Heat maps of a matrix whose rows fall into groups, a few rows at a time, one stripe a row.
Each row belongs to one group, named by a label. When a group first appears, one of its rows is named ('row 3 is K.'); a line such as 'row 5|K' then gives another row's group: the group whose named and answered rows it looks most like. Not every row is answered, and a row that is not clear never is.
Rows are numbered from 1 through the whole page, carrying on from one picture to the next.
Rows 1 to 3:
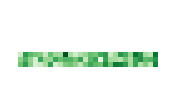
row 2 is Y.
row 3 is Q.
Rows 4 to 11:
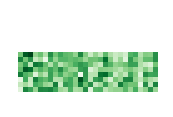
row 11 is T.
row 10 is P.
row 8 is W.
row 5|W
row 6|P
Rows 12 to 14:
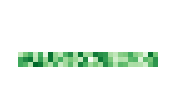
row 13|W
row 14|P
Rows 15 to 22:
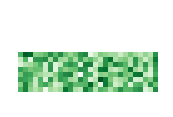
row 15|W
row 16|P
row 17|Q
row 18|W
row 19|Q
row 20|W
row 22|Q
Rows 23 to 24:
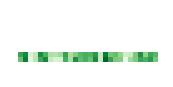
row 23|Y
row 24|Y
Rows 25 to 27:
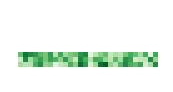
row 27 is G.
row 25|W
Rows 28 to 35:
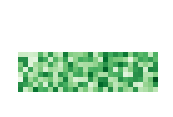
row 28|Q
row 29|Y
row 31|G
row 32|Y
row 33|Q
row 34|W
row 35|P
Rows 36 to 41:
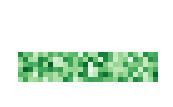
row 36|W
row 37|Y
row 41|Q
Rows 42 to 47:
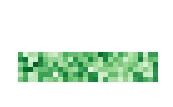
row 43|Y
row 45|W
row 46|Y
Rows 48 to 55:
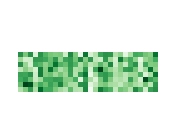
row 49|P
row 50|P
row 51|T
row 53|W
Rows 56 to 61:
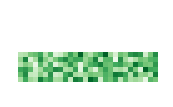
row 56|G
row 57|Y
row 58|Q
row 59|W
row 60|Q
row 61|Y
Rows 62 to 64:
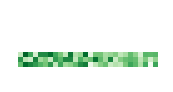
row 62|T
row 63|P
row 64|W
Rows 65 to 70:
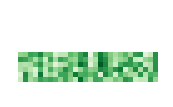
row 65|G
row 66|W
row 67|G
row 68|Q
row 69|Y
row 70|T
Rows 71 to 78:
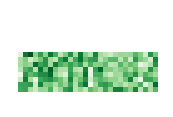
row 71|T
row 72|Y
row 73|P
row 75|T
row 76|T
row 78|Q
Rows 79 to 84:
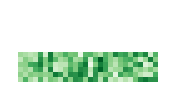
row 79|Q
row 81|G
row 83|P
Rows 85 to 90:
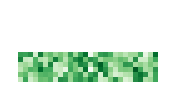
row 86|P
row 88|G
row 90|Y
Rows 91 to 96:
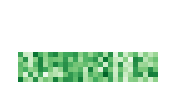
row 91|P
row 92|Y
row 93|P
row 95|G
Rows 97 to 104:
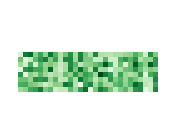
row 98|P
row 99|G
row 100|T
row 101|G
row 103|Q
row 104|G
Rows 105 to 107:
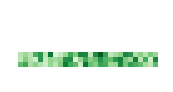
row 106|Q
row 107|Q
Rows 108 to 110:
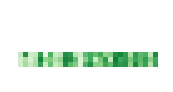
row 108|Q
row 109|Q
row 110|Q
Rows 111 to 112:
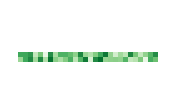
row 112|T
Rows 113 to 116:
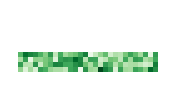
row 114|Y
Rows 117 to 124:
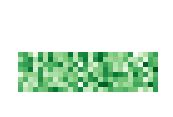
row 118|T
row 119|W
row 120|G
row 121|Q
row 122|Y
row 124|P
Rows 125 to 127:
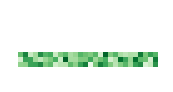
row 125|Y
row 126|Q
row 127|G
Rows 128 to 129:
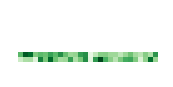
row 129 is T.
